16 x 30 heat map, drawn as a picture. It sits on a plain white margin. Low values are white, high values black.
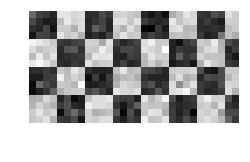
Average level on the scale: 50%. Histogram: two levels. Grain: checkered.
